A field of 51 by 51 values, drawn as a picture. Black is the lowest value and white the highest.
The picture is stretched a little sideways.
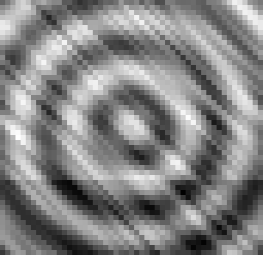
Overall the values sit about 50% of the way up the scale. Concentric rings centre on the centre. The top part is higher, up to a seam about 70% of the way down.
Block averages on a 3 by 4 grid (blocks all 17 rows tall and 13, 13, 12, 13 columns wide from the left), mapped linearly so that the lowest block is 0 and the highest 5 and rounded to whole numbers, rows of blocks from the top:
5555
5544
0110
